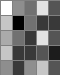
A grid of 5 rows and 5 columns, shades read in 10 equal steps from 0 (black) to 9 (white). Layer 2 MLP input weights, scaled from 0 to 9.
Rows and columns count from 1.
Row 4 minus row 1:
-2 -3 -2 -5 -2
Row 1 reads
9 5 4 8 3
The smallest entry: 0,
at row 2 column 2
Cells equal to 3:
4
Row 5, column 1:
5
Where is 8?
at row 1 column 4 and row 3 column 4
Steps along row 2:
down up down same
